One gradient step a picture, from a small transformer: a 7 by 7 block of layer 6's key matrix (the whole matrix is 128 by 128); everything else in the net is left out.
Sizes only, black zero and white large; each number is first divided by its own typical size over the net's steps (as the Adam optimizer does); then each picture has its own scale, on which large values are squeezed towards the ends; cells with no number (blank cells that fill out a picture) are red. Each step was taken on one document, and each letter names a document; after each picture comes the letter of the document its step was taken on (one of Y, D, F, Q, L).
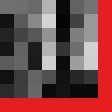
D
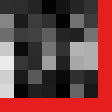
D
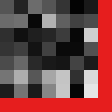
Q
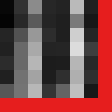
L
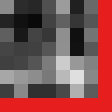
L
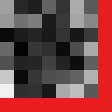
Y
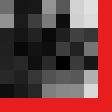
Y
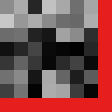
Q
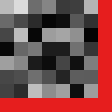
L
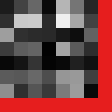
Q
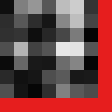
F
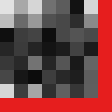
Y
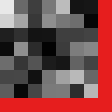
Y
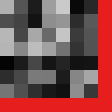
Q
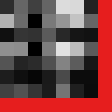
F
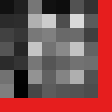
F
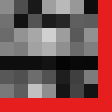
Q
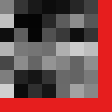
D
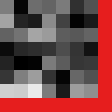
D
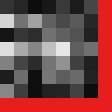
F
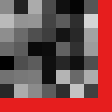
Q
